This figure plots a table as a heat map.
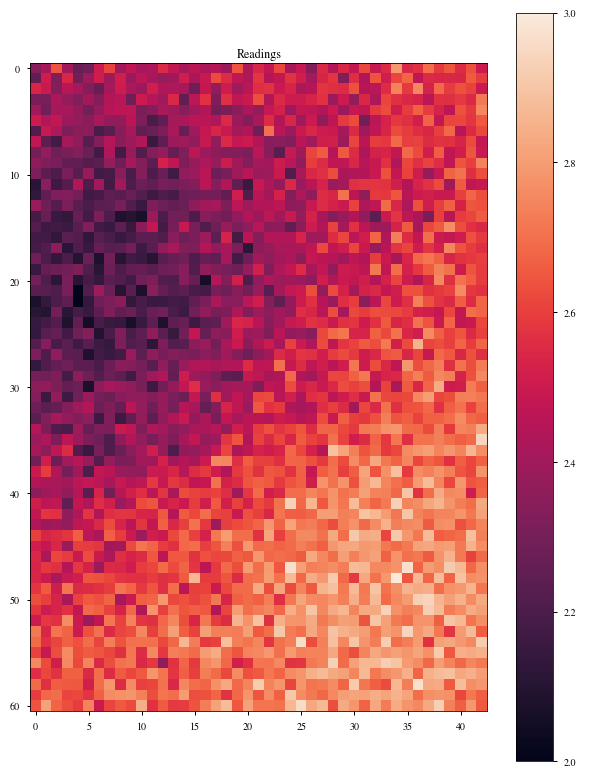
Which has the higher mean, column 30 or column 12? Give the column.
30
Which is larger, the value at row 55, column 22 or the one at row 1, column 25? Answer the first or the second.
the first
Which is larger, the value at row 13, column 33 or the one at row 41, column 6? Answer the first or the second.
the first
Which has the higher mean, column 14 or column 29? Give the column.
29
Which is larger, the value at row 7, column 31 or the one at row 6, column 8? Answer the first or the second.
the first
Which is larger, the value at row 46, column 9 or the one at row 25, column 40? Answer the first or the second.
the second
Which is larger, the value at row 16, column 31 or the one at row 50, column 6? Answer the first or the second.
the second
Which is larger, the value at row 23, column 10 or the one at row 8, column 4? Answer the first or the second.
the second
